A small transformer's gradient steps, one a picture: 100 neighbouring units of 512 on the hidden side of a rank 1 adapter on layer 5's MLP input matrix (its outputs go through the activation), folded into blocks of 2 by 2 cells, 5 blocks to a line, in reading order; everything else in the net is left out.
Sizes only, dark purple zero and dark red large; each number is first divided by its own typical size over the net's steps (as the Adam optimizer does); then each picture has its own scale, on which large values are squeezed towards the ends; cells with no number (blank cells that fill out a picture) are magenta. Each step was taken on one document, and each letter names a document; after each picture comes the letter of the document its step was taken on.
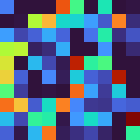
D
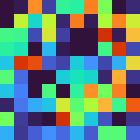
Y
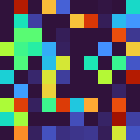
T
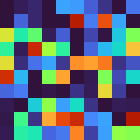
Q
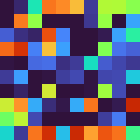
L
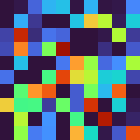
T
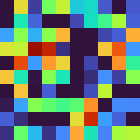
T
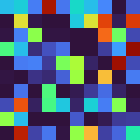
T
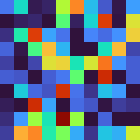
Q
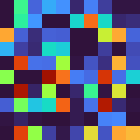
T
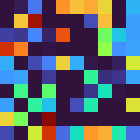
L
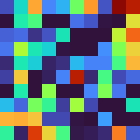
L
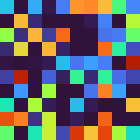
L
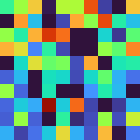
Y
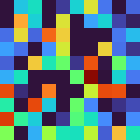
Y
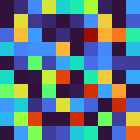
T
